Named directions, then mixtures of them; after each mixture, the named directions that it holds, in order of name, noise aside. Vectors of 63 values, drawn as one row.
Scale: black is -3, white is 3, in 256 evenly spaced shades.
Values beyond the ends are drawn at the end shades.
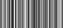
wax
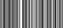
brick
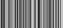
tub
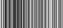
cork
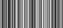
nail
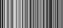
cork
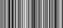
nail, wax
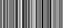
brick, nail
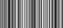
nail, wax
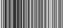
cork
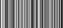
tub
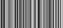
tub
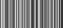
tub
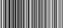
cork, wax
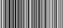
cork, wax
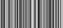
tub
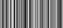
wax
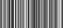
wax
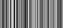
wax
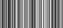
nail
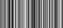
nail, wax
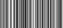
nail, wax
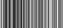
cork
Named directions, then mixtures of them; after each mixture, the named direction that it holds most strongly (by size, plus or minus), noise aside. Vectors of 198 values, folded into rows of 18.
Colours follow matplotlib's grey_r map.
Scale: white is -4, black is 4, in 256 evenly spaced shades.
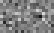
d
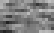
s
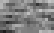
s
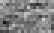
s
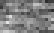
s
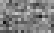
d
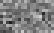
d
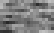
s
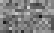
d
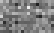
d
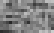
s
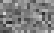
d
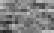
s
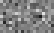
d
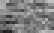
s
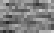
s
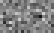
d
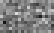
d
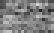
s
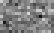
d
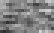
s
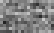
d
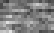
s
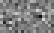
d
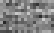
d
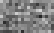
d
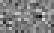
d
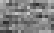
s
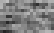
s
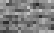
s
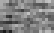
s
